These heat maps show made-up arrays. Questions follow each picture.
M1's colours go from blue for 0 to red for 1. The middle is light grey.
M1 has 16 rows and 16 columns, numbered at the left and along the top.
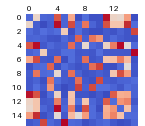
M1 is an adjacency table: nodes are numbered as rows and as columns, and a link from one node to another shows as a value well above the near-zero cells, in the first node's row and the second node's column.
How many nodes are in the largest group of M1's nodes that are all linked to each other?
8
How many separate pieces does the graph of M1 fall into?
2
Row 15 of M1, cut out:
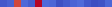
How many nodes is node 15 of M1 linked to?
2
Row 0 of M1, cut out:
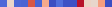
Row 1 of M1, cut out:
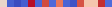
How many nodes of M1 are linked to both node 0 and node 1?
6
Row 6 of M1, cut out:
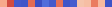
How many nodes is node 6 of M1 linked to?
8
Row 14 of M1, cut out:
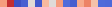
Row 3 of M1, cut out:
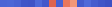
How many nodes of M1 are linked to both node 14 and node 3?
1
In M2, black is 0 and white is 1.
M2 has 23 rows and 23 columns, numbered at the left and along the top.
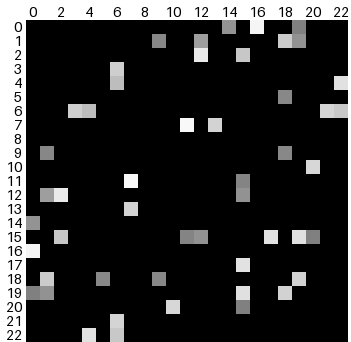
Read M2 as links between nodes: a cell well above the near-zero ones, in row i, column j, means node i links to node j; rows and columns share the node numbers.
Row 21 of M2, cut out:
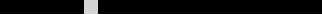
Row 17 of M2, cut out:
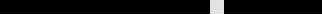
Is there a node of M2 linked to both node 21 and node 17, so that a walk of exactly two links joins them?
no
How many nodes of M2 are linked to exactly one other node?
8
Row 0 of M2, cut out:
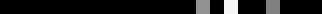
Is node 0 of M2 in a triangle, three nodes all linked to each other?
no
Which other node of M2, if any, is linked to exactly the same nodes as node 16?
node 14
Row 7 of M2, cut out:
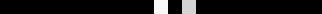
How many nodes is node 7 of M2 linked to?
2
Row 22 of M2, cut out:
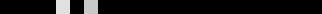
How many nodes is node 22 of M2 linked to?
2
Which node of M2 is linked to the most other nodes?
node 15
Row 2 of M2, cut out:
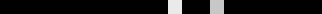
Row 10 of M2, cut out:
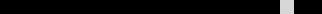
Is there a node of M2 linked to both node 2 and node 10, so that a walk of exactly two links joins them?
no
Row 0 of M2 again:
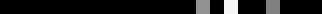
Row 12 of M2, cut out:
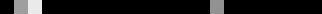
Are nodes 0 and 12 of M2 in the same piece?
yes
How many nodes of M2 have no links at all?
1
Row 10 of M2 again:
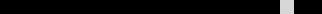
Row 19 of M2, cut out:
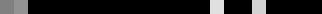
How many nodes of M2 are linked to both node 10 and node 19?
0
